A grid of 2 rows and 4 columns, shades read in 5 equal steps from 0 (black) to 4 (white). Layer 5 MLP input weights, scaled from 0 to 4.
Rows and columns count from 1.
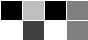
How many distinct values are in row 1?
3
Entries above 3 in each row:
0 2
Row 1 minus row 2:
-4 2 -4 0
